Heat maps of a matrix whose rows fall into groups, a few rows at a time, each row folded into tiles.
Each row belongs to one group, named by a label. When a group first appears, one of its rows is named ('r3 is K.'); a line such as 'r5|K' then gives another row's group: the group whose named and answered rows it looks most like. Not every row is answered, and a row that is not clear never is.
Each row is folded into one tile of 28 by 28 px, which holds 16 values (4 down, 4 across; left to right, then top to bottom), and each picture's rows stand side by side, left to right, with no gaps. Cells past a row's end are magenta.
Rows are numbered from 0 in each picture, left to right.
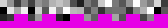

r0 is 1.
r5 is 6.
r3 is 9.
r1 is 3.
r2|1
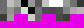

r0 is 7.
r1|9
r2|1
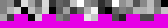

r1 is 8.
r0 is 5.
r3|6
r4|1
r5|7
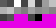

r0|8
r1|1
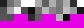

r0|5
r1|1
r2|5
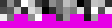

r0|5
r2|7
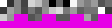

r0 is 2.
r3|5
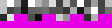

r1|1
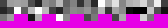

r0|5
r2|2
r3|8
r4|6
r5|2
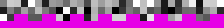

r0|2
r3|3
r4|9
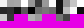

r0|9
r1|9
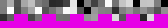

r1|6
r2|8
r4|2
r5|7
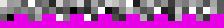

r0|1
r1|6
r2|9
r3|5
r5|5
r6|3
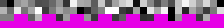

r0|8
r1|6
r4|7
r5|1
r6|3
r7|7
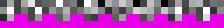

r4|7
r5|7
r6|3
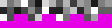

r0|9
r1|8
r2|5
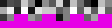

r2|8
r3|8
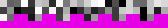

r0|9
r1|3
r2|6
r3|7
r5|3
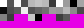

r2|1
